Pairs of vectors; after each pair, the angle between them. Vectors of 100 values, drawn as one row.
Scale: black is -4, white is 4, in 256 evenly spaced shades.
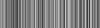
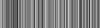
nearly parallel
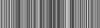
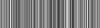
nearly parallel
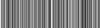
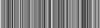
nearly parallel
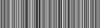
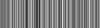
nearly parallel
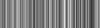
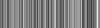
partly aligned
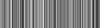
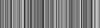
nearly opposite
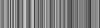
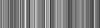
partly aligned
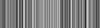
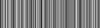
orthogonal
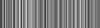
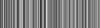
partly aligned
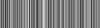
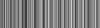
partly opposed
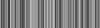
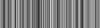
partly aligned
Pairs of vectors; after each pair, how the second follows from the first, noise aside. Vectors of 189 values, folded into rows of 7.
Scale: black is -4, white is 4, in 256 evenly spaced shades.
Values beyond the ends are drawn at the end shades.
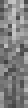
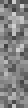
sign-scrambled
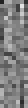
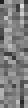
copied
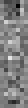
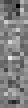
copied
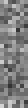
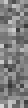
copied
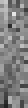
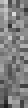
copied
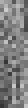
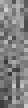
copied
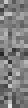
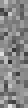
sign-scrambled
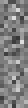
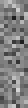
sign-scrambled
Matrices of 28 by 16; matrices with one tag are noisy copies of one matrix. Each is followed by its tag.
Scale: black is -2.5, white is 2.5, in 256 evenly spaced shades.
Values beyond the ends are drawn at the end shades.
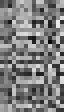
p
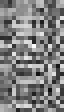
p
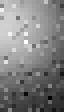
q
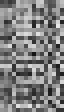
p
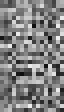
p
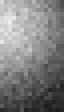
q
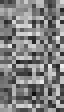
p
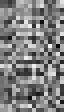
p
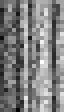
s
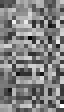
p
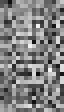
p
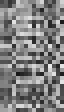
p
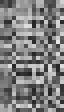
p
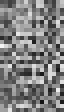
p
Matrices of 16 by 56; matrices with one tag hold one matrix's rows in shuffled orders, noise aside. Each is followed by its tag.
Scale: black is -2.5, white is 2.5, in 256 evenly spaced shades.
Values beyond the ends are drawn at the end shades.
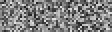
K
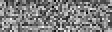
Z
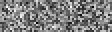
K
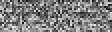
Z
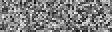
K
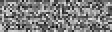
Z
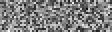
K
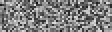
K
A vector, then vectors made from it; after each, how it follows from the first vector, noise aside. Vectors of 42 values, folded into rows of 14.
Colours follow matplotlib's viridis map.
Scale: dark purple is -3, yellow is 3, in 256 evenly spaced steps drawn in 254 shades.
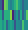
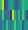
negated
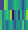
copied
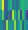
negated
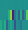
partly zeroed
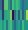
copied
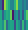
copied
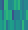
shrunk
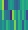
negated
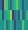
copied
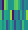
copied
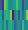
copied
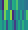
copied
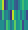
negated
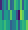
wrapped around
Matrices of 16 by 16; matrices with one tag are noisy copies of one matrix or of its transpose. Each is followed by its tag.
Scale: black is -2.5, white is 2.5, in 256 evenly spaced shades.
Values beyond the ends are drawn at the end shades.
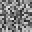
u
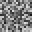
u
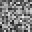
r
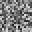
u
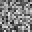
r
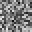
u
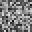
r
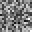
u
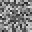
u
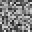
r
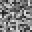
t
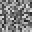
u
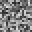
t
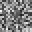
u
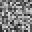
r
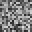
r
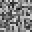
t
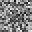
u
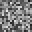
r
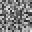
u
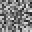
u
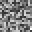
t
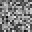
r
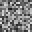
r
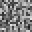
t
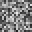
r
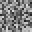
u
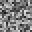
t
